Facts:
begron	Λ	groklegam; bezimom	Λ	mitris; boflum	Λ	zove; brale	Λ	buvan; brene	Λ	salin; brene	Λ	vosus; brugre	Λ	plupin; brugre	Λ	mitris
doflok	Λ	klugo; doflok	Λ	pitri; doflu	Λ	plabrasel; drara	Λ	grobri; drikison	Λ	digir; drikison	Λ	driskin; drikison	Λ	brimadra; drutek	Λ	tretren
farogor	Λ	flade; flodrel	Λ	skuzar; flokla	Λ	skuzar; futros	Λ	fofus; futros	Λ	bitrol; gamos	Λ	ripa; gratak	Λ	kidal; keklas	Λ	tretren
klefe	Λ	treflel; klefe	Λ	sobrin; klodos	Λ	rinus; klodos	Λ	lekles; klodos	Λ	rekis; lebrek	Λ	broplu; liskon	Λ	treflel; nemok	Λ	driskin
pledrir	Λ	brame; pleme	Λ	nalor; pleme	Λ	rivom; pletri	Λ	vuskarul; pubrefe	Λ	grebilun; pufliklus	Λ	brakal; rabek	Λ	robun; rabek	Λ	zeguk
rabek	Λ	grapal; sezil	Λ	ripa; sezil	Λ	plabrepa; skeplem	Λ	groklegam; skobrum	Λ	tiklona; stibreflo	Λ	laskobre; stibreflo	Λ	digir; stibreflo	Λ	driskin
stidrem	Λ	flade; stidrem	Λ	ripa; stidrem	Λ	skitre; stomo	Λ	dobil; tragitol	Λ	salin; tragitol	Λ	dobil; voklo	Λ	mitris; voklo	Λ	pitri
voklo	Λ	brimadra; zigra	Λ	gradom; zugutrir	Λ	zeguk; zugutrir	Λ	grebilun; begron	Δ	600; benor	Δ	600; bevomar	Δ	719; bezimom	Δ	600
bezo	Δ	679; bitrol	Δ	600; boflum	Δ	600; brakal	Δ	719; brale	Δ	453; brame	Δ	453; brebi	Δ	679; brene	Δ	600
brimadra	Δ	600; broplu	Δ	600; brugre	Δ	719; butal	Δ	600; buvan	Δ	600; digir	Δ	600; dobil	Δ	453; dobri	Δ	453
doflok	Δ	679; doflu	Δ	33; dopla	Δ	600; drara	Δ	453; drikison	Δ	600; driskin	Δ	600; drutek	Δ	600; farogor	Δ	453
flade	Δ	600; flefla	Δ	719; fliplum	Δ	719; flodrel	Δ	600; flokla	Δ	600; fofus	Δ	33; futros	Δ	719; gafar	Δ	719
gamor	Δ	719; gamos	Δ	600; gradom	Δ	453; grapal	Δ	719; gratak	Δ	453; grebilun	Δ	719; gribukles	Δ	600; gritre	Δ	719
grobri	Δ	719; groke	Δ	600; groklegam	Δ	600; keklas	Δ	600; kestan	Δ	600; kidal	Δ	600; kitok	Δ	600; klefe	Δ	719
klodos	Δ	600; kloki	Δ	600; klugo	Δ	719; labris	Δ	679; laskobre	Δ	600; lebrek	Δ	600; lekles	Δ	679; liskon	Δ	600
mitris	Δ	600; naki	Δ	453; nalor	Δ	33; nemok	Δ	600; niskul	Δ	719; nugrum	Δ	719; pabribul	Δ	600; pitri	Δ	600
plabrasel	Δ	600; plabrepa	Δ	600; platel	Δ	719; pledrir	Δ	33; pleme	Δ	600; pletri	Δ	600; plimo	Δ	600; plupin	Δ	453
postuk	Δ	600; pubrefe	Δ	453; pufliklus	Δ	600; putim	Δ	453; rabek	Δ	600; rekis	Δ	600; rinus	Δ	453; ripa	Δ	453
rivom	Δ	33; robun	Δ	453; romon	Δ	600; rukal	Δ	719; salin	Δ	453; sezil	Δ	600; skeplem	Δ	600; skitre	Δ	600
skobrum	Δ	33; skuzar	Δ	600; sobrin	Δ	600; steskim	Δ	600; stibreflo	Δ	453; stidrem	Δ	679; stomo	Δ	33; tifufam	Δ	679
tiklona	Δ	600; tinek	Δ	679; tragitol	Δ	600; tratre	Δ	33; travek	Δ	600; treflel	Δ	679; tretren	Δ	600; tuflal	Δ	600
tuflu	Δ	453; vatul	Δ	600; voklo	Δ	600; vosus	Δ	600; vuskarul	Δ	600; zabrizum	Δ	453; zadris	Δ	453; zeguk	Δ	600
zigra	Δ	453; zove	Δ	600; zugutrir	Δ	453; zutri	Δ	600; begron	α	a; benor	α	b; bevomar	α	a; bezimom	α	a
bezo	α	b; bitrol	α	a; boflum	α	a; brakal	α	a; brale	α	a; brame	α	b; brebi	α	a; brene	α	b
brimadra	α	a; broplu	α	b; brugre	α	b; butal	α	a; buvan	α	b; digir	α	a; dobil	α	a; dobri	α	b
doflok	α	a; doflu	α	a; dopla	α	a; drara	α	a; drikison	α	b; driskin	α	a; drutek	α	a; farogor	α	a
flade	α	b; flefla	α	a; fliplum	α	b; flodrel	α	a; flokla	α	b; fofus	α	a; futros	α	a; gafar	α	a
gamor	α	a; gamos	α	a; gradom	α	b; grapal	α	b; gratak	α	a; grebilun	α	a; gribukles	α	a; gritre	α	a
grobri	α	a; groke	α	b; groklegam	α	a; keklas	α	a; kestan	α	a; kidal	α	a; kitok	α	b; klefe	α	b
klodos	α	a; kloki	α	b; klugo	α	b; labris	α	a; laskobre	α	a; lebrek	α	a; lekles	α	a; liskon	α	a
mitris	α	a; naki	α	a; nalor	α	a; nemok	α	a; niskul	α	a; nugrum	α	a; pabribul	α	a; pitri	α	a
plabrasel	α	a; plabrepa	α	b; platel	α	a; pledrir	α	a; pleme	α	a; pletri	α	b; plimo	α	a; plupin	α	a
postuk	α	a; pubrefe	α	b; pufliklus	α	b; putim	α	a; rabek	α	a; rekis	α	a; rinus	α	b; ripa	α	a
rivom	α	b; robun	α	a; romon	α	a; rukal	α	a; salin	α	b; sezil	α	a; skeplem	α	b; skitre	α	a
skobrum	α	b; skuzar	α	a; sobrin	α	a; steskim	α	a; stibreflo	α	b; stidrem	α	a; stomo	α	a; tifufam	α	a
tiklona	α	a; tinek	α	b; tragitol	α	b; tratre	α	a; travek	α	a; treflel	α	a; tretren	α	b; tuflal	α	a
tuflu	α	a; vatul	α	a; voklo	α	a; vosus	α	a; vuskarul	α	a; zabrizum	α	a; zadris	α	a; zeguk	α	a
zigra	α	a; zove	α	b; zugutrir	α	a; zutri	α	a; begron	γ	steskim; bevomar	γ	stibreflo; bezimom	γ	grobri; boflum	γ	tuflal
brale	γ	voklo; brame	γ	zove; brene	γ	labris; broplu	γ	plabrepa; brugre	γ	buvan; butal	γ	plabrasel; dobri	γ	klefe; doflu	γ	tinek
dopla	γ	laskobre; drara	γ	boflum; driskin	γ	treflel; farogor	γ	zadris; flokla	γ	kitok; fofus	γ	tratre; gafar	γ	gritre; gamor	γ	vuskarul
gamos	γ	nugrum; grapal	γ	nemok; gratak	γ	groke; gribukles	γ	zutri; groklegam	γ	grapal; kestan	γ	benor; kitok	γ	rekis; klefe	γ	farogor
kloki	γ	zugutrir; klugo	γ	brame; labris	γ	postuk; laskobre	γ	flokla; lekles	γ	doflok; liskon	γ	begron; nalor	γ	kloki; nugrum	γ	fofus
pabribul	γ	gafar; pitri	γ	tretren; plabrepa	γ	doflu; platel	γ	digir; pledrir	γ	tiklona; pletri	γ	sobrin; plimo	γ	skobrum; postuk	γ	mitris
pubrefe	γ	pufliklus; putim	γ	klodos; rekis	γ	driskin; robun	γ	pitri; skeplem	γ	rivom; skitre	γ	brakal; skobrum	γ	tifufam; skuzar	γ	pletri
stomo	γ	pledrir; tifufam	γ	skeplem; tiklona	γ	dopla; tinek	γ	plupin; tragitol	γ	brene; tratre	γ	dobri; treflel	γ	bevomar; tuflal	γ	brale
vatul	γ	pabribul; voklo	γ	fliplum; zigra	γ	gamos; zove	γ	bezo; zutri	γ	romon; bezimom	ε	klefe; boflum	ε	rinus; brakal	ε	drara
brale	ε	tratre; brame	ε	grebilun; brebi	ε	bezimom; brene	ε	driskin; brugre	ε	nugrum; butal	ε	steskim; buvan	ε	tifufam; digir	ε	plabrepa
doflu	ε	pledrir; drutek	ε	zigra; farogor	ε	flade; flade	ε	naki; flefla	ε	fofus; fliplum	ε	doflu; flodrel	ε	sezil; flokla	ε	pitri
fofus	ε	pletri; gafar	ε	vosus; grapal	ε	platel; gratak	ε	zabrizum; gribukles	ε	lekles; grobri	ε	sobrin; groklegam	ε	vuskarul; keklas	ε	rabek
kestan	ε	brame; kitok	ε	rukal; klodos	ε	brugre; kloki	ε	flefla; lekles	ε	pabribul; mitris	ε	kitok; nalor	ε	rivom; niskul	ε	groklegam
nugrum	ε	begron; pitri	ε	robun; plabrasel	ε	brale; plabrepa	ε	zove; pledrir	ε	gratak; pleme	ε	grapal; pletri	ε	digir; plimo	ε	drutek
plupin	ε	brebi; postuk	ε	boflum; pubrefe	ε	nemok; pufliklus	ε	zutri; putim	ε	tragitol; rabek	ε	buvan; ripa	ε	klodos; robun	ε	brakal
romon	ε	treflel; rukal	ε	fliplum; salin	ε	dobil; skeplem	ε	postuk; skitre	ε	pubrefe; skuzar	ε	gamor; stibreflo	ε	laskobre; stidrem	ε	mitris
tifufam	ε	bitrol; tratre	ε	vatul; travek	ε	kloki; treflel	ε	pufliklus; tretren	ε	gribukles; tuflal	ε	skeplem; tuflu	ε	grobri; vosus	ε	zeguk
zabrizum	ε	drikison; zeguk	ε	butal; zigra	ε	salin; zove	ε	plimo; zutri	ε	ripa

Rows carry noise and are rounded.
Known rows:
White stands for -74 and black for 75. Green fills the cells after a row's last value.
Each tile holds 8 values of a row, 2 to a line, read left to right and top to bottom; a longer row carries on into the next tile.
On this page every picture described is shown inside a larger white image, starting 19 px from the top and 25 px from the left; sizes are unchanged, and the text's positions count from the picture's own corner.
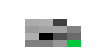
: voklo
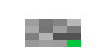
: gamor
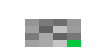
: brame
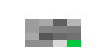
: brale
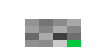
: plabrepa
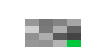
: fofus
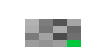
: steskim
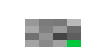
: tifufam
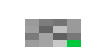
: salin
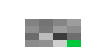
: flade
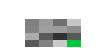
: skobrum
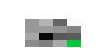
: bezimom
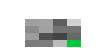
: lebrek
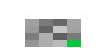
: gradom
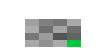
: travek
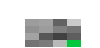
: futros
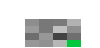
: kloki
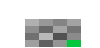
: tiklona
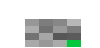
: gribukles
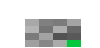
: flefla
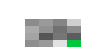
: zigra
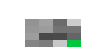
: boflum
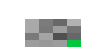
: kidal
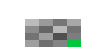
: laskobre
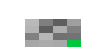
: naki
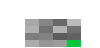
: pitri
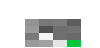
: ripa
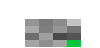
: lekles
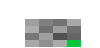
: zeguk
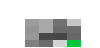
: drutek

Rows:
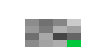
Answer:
broplu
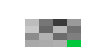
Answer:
zadris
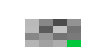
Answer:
plupin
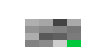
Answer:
zugutrir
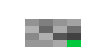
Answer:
nalor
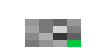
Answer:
rivom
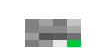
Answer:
pubrefe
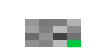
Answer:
zove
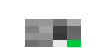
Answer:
sezil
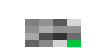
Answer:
klefe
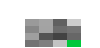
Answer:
begron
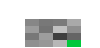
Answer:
grapal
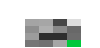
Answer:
doflok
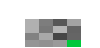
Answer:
gritre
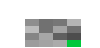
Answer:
nugrum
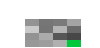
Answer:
tratre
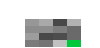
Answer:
klodos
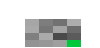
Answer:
grebilun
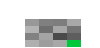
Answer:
rukal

